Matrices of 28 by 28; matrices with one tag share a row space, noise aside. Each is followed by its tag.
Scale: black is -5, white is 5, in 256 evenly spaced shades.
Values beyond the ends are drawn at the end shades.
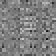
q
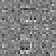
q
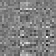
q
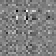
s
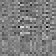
q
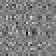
s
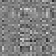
q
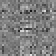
q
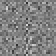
s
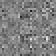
q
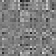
q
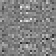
q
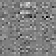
q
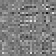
q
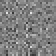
s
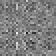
s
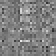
q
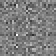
s
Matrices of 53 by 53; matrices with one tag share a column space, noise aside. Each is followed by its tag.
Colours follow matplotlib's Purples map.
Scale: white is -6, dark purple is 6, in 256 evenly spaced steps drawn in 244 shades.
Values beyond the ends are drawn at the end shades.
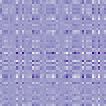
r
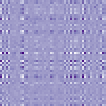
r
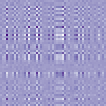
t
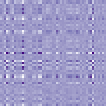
r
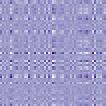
r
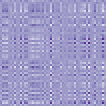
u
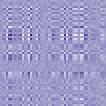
t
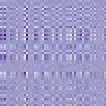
t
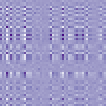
t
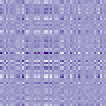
r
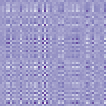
u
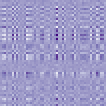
t
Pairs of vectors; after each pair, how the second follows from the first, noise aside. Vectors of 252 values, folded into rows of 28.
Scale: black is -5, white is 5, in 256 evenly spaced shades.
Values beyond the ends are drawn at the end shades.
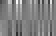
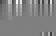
partly zeroed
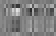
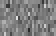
shuffled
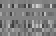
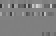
partly zeroed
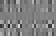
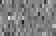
shuffled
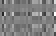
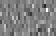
shuffled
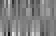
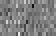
shuffled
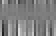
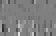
partly zeroed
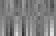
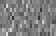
shuffled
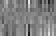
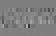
partly zeroed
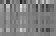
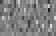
shuffled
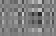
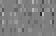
partly zeroed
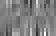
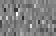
shuffled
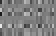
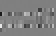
partly zeroed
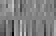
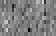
shuffled
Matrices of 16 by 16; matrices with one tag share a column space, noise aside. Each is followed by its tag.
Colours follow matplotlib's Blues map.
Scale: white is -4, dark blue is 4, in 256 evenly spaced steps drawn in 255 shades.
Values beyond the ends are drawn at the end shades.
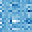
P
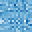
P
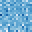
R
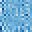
R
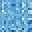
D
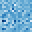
P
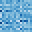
P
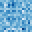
D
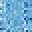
D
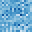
R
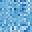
R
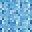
D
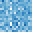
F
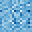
P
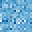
P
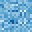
P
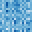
D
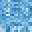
R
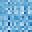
F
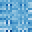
D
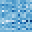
P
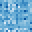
D
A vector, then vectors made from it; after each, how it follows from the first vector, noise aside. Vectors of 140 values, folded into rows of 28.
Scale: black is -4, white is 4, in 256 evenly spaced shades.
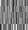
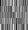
sign-scrambled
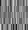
negated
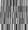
sign-scrambled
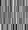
negated
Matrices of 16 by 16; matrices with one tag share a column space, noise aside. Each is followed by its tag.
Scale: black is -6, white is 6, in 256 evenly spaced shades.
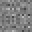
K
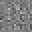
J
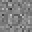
K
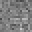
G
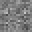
J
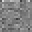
G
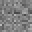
J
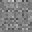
G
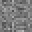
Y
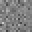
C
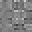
G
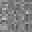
J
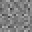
K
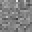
G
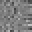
C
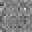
K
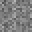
Y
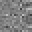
K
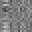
Y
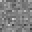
G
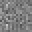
J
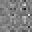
K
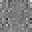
G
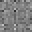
G
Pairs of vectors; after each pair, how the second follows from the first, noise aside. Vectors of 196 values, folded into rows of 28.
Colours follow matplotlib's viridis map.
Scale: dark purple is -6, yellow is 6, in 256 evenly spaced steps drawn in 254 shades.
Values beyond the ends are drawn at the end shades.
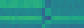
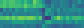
scaled up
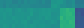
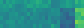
negated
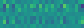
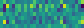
scaled up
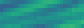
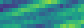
scaled up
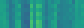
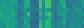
wrapped around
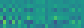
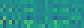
negated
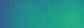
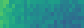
negated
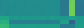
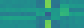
wrapped around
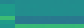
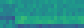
negated
